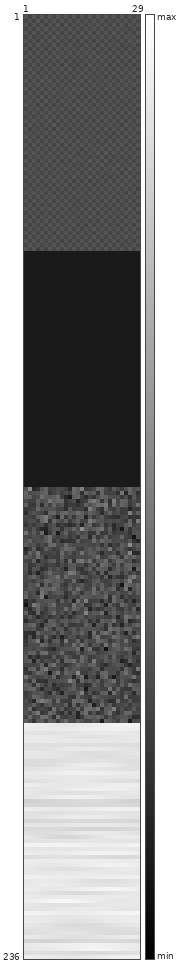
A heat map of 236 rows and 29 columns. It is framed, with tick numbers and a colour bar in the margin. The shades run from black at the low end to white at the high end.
It is made of 4 by 1 panels. Panel 1,1: low, checkered, faint in contrast. Panel 2,1: very low, flat. Panel 3,1: low, fine-grained. Panel 4,1: very high, streaked across, faint in contrast.
